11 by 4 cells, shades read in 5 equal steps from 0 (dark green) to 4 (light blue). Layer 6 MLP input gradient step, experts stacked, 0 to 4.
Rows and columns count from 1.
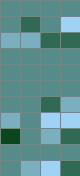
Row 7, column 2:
2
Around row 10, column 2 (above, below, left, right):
2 3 2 2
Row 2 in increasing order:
1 2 2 4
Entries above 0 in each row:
4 4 4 4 4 4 4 4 3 4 4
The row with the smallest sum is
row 9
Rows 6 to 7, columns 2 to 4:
2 2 2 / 2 1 3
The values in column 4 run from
1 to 4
